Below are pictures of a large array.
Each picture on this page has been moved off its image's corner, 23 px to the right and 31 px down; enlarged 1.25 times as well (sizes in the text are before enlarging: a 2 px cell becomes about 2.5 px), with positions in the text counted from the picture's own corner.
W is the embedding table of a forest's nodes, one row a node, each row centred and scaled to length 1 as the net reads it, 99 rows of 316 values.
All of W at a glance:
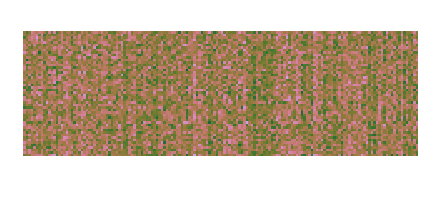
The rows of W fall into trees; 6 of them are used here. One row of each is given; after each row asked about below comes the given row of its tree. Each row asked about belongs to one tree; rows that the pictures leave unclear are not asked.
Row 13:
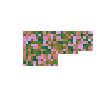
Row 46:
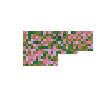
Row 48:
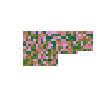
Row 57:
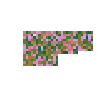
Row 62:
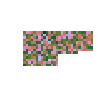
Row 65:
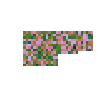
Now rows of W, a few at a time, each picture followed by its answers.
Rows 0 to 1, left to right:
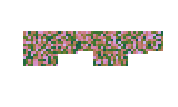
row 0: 48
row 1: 48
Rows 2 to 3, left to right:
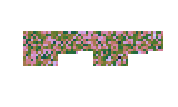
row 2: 46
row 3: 57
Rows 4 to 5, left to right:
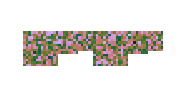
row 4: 57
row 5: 48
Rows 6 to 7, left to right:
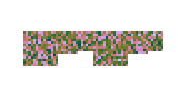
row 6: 48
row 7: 57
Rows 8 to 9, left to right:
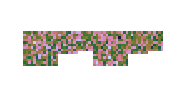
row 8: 48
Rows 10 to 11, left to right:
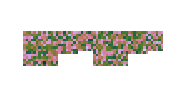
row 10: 57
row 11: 46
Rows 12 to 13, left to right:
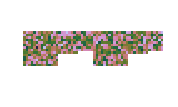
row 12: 62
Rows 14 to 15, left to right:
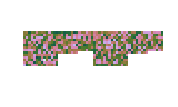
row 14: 46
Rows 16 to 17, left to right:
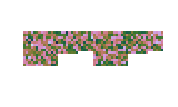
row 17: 46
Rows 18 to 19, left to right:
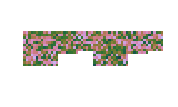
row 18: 46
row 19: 57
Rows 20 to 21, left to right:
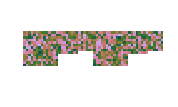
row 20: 65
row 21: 48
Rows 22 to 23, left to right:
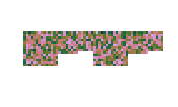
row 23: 46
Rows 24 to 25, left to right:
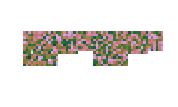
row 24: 62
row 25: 65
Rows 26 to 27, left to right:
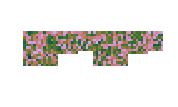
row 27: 13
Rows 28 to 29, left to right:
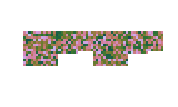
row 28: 46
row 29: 65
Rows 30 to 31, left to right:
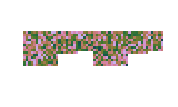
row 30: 48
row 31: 13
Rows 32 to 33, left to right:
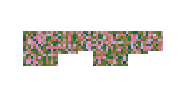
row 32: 48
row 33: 65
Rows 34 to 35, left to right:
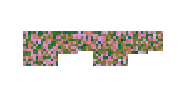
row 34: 46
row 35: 57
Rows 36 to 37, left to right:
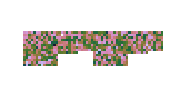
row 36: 62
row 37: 48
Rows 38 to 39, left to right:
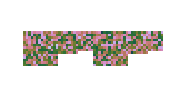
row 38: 48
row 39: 13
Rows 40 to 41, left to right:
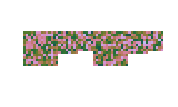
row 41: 13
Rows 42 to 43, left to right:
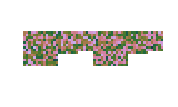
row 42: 65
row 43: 46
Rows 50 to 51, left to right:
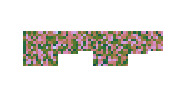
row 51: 65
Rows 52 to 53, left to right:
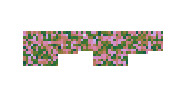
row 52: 65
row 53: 46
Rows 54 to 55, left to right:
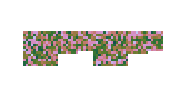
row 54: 65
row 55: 62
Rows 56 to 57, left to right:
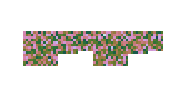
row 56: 57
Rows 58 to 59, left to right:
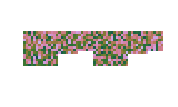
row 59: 65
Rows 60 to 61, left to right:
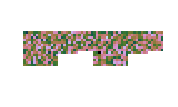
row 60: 48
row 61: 46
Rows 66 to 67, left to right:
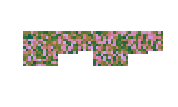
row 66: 65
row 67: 48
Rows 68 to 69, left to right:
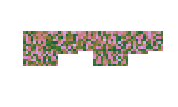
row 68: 48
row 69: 48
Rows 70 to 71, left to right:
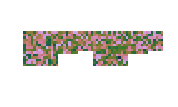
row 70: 48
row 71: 57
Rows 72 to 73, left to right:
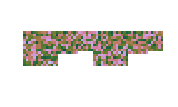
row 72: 46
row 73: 46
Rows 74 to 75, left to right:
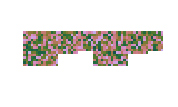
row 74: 13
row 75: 13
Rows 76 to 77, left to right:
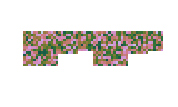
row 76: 57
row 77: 13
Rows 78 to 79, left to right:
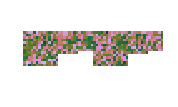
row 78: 62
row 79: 48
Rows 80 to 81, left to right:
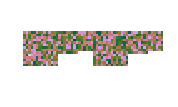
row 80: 46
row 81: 48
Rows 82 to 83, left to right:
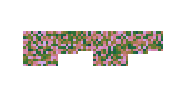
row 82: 13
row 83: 57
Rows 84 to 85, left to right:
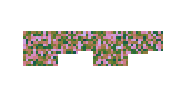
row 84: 46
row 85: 48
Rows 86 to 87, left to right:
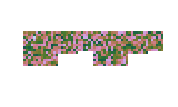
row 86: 13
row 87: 57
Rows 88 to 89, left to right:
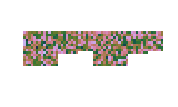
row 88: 46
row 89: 62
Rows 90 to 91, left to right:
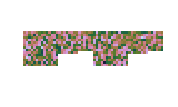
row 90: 65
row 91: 46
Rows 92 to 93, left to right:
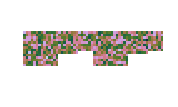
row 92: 13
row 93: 46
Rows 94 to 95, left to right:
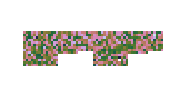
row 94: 65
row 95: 57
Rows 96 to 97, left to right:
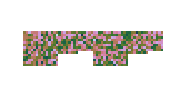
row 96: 62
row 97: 46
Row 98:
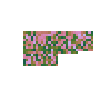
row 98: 48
